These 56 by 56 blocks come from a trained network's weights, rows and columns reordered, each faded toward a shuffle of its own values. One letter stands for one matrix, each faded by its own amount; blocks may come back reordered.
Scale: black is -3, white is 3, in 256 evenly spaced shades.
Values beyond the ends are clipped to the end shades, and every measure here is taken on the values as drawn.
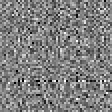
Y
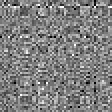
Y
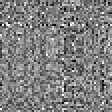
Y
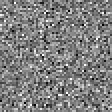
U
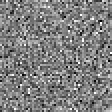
U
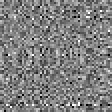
Y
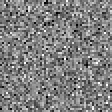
U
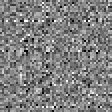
Y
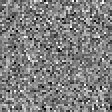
U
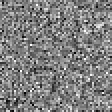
U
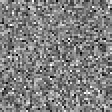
U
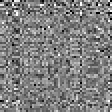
Y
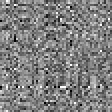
Y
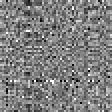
Y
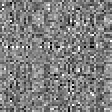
Y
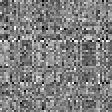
Y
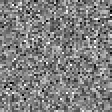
U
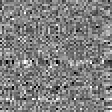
Y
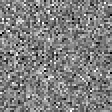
U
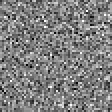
U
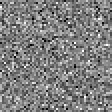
U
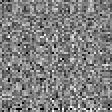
Y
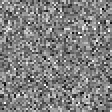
U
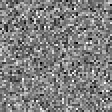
U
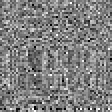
Y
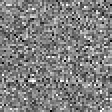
U
